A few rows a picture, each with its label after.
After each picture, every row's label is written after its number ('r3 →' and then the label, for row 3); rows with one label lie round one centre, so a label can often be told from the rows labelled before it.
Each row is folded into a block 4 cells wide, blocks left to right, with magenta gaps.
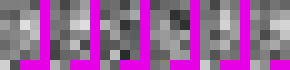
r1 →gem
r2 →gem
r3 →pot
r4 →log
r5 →gem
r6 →gem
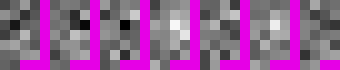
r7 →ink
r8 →log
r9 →pot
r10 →gem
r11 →pot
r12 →gem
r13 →log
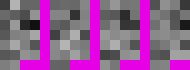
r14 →log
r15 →ink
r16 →log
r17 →log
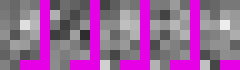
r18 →gem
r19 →ink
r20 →gem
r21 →gem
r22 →gem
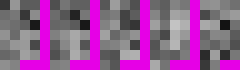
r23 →log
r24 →log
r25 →log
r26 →gem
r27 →pot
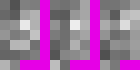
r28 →gem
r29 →gem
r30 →gem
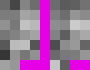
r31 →gem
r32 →gem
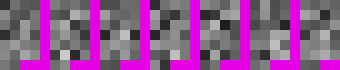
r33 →ink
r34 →pot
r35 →ink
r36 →ink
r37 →pot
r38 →log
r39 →ink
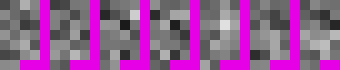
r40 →log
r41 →ink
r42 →pot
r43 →pot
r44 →gem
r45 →log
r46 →log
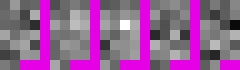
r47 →log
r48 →gem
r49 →gem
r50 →ink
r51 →log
